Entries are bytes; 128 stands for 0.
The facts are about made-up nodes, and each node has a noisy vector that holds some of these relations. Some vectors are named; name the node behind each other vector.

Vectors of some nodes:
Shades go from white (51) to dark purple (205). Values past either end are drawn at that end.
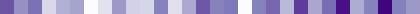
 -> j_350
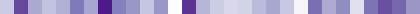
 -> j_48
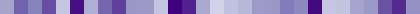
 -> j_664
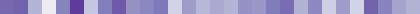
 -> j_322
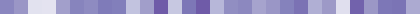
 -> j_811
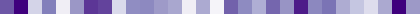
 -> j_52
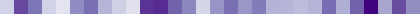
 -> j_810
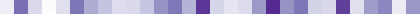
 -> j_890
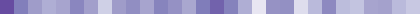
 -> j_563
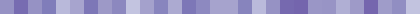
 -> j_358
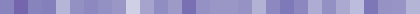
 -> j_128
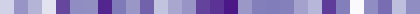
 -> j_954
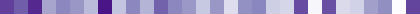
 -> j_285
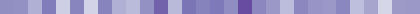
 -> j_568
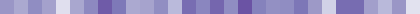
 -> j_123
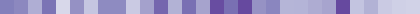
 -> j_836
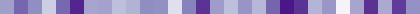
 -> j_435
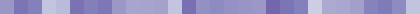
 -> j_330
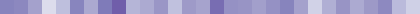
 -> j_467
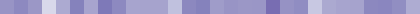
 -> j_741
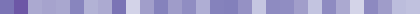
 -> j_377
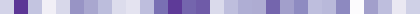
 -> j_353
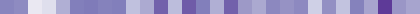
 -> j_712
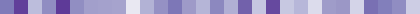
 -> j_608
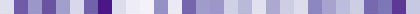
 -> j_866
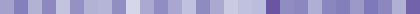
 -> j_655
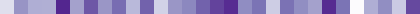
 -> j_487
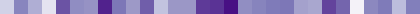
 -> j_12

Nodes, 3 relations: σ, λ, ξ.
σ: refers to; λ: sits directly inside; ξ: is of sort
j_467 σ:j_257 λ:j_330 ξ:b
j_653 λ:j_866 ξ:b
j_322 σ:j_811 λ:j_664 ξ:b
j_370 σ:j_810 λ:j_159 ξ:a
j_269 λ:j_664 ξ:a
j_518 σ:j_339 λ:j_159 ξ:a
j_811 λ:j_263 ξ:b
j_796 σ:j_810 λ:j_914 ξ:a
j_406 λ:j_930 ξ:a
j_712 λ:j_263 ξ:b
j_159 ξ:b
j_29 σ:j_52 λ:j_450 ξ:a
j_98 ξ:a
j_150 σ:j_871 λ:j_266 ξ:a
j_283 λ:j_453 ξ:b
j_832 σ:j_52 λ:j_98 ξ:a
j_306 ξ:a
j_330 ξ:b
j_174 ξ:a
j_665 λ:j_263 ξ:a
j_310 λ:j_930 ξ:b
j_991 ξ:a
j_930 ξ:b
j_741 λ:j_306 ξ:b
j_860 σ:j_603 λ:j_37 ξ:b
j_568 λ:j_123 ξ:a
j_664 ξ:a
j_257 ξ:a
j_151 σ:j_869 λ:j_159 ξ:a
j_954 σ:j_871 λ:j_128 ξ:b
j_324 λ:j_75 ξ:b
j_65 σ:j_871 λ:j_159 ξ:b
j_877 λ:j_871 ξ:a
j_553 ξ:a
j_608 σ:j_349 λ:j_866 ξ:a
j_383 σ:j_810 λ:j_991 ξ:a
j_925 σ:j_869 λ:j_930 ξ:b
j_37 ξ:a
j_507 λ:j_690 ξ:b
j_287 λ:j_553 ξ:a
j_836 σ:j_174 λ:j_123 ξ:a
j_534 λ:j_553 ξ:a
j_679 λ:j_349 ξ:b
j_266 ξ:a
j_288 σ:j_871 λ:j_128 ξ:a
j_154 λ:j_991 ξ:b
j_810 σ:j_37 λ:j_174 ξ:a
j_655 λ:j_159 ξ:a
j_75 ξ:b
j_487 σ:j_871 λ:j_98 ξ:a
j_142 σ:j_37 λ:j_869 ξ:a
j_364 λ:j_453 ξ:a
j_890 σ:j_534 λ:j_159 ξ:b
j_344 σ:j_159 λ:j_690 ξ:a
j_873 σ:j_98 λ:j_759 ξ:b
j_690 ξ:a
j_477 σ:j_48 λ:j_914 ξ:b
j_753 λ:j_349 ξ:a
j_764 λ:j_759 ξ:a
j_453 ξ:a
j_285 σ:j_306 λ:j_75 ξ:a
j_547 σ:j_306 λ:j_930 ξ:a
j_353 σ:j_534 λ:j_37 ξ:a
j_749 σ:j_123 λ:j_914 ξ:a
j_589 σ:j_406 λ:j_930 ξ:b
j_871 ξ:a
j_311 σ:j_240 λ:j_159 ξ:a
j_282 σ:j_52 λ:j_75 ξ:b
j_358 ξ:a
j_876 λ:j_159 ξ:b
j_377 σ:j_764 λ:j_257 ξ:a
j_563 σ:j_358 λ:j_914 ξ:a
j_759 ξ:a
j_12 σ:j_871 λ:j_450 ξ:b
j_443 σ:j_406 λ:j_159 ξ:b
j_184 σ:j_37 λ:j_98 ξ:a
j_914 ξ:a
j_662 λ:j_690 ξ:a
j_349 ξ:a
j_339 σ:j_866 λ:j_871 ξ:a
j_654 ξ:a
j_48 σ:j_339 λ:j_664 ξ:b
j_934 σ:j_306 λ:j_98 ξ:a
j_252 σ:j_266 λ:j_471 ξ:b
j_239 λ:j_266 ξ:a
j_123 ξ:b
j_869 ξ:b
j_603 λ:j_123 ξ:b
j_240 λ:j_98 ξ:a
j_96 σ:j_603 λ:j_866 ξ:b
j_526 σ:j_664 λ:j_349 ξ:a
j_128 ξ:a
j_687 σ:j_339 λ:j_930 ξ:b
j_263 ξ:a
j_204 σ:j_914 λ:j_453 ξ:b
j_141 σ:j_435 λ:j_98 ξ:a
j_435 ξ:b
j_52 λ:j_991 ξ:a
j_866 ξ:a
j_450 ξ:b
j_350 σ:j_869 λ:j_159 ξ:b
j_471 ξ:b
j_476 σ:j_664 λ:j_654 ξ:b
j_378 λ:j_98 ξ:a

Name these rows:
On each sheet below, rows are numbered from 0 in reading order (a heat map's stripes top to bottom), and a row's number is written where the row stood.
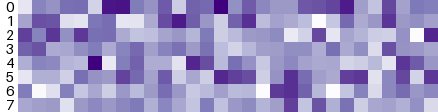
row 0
j_871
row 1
j_796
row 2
j_934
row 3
j_269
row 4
j_476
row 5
j_65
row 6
j_443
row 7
j_679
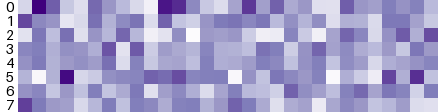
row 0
j_383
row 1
j_204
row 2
j_518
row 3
j_240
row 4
j_378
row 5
j_406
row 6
j_311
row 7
j_749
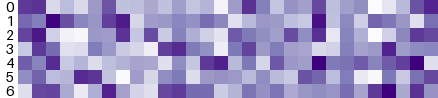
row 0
j_832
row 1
j_306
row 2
j_282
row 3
j_142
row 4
j_869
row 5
j_141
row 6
j_37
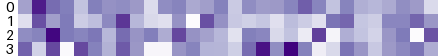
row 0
j_991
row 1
j_339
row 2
j_547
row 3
j_96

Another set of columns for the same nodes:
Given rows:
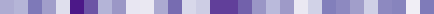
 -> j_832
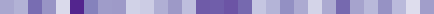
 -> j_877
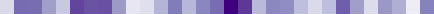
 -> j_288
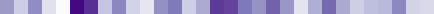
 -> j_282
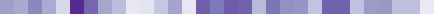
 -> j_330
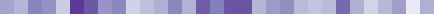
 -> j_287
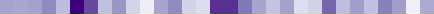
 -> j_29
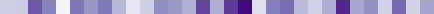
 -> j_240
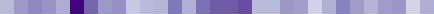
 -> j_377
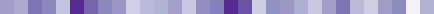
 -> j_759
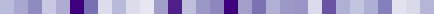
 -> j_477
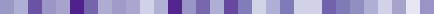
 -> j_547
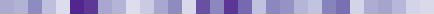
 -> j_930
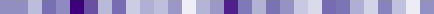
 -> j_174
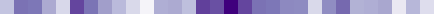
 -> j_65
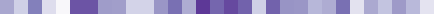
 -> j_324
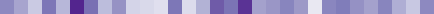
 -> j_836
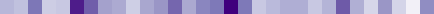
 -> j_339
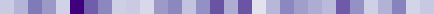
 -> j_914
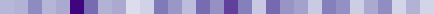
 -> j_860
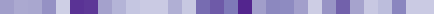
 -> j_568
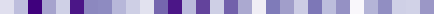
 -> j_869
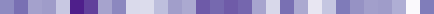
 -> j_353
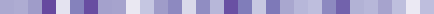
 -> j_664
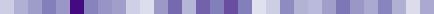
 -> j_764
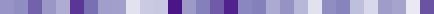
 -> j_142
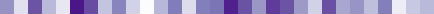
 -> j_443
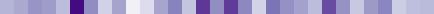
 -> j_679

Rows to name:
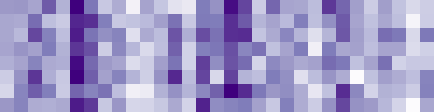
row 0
j_349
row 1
j_866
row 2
j_141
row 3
j_563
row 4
j_435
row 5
j_925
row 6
j_487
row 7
j_534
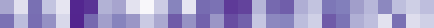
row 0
j_589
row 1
j_285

